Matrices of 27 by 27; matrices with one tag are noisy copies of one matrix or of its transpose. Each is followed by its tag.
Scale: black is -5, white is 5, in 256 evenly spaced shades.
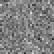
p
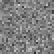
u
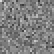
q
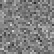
p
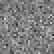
u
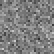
p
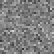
p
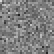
q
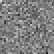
q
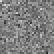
q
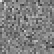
q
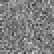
p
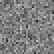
u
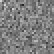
q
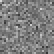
q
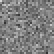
q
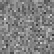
u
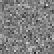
u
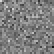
q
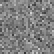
p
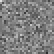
q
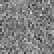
p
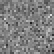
u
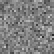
u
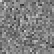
q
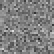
p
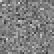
q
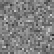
u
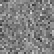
p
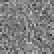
p
